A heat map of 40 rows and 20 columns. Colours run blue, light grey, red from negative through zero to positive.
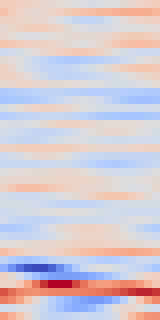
The top part is calmer, up to a seam about 80% of the way down. On average the colour sits 50% of the way up the scale. The distribution is heavy-tailed on both sides. The bottom right is the ninth with the highest average.
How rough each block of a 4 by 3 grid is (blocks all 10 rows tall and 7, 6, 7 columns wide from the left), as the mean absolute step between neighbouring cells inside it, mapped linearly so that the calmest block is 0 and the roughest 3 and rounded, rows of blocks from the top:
0 1 1 / 1 1 1 / 0 0 0 / 3 3 3
